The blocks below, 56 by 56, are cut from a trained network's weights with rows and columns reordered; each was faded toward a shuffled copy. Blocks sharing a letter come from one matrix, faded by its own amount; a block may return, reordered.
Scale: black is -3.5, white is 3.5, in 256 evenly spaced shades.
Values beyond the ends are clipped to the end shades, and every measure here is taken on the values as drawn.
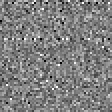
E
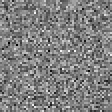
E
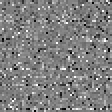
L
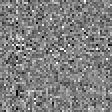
E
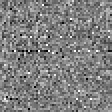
E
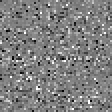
L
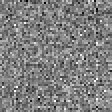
E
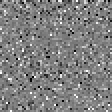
L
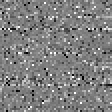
L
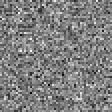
E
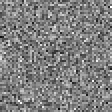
E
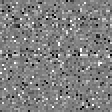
L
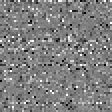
L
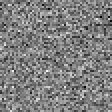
E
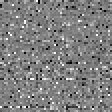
L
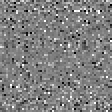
L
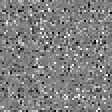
L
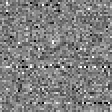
E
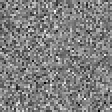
E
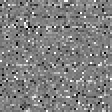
L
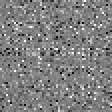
L
